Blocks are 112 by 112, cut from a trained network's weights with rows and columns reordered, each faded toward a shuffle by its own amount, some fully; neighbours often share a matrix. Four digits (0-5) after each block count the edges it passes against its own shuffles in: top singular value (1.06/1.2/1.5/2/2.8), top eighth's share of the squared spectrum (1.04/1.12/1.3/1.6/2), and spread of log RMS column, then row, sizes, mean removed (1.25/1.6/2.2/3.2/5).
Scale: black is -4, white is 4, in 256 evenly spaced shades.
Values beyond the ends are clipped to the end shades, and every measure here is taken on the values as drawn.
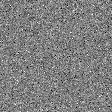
0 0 0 0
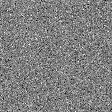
0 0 0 0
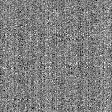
3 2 0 2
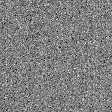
0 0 0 0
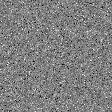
0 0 0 0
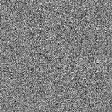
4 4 2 1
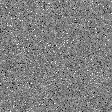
0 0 0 0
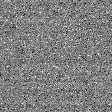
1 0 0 0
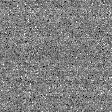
2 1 1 0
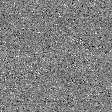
0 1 0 0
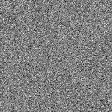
2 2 1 0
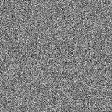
3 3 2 0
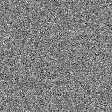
1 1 0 0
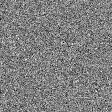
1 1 0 0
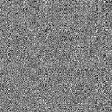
4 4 3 3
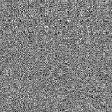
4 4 3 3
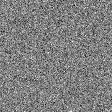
1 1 0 0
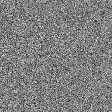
2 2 0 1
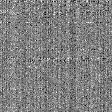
4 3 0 3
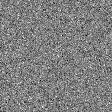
1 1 0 0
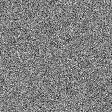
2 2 0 0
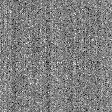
3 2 0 2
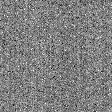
2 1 0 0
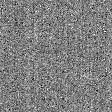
2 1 0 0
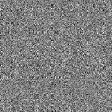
3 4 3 2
